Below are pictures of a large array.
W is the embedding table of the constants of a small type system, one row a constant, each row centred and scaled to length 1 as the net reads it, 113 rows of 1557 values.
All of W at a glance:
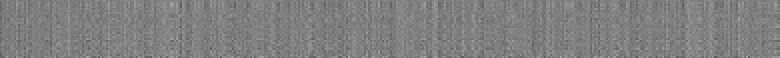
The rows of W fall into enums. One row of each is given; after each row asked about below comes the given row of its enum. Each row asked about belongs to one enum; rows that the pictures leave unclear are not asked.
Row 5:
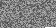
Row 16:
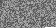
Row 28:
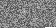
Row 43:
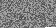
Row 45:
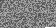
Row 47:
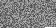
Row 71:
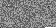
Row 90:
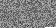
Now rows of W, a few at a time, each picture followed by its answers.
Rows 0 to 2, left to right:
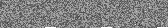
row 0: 5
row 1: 43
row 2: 28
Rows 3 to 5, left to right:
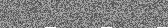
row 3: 90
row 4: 45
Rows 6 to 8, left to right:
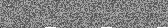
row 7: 45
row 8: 45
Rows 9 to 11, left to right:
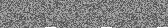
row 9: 43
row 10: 5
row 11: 43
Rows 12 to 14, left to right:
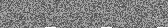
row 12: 43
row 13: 45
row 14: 71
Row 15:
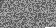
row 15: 45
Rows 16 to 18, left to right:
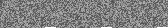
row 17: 43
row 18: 16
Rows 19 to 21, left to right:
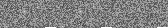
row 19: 28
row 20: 28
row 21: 45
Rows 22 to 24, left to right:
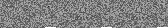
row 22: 71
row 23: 43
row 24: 43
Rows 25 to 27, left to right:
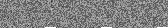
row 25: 90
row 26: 71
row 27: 16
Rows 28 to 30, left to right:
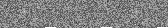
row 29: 90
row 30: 28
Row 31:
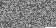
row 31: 5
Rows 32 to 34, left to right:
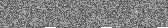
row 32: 28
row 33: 71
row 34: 28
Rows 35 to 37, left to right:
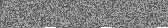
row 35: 16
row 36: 71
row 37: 45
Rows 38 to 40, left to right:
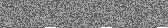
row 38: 71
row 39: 45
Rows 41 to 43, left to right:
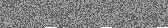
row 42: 47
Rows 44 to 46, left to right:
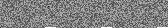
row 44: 71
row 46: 5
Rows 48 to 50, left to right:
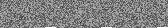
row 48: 43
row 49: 28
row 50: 43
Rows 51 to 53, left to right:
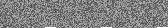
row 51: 47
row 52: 90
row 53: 16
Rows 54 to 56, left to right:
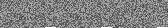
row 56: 47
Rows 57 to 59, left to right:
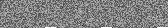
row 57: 45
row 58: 28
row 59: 71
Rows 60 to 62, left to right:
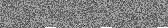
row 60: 71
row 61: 90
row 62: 43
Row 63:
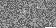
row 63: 28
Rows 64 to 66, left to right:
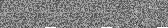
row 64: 45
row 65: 45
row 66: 28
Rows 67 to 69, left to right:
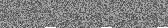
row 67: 90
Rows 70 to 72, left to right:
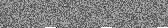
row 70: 47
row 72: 43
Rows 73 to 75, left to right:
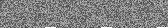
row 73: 45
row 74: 71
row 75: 90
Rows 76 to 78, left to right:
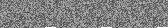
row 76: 43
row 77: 16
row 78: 16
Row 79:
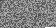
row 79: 45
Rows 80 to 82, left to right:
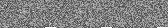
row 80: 28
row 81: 28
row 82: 71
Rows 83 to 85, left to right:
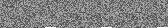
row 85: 43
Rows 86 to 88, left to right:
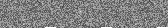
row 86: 90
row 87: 28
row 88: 90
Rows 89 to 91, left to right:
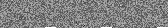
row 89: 43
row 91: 71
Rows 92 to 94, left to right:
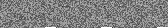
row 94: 71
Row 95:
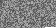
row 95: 16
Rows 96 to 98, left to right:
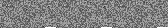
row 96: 71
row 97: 71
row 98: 71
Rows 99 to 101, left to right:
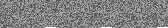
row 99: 47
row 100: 45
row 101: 43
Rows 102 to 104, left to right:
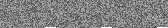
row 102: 90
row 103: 43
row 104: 71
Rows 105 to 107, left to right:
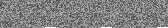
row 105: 5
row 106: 45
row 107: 43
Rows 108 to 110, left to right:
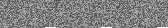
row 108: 28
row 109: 45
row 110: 28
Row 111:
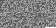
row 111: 45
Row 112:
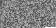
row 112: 16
